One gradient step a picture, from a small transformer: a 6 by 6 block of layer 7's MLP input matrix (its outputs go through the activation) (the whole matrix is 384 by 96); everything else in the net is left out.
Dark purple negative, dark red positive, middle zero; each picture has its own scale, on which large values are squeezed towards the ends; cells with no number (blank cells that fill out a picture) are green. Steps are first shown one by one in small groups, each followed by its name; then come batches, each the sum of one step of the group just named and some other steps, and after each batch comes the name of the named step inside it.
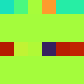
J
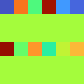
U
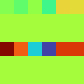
J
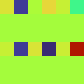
J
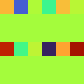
J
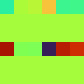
J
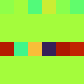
J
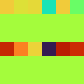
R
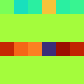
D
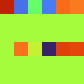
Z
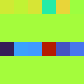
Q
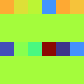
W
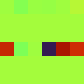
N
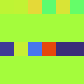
Q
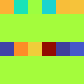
Z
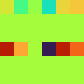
N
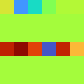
D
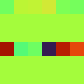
N
